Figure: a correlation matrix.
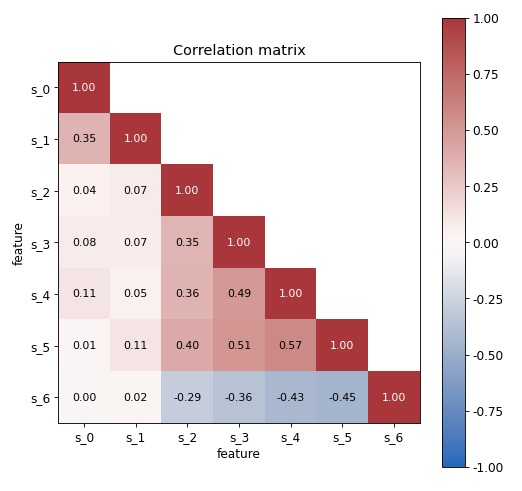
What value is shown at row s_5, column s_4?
0.57
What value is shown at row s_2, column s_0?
0.04
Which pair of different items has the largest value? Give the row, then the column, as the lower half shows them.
s_5, s_4
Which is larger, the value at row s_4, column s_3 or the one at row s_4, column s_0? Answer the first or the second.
the first
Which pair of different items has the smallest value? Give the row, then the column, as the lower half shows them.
s_6, s_5
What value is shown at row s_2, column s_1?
0.07
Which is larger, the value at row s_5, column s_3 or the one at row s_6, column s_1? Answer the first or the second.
the first
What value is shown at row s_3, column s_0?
0.08
